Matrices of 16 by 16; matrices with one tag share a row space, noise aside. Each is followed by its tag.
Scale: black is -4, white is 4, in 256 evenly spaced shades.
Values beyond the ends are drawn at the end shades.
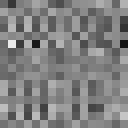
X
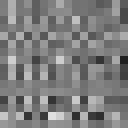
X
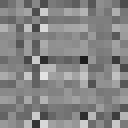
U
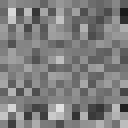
X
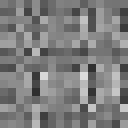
U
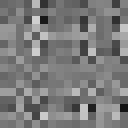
U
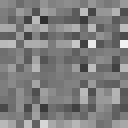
U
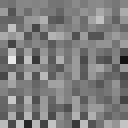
X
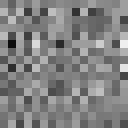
X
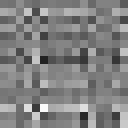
U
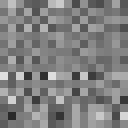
X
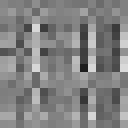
U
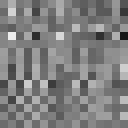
X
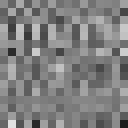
X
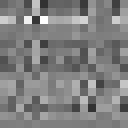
U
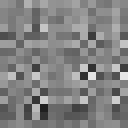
U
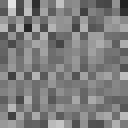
X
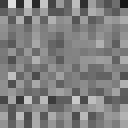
X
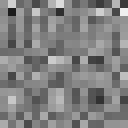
X
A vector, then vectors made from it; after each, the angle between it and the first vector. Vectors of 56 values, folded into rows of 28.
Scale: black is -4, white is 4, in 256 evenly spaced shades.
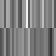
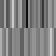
nearly opposite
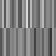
nearly parallel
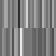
partly aligned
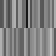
nearly opposite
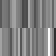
partly opposed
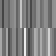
partly opposed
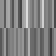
nearly parallel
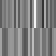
orthogonal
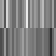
nearly parallel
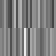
partly opposed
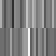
partly aligned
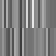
partly aligned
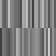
partly aligned
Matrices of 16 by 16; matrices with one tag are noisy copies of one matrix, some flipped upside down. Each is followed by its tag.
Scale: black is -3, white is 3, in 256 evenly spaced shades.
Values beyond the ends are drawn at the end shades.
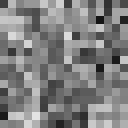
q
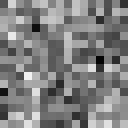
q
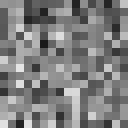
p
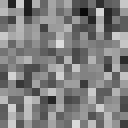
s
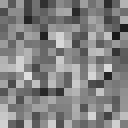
p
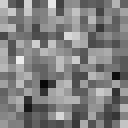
p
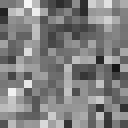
q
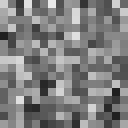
p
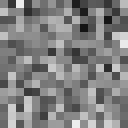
s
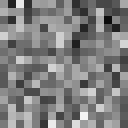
s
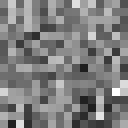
s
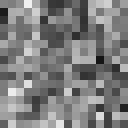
q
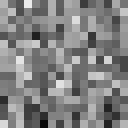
p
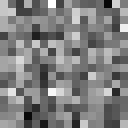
p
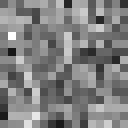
q
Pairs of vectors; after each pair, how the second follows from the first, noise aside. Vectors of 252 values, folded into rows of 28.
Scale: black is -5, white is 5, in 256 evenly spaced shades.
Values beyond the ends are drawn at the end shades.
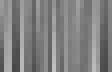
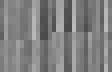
wrapped around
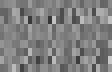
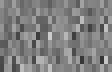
wrapped around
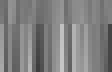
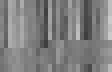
wrapped around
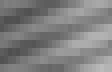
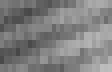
copied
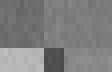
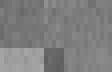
shrunk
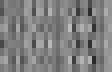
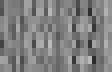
copied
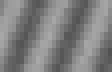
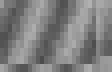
wrapped around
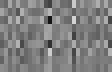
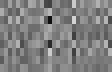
copied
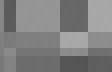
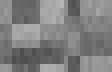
wrapped around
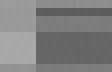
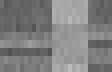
wrapped around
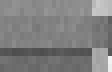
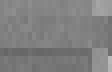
shrunk
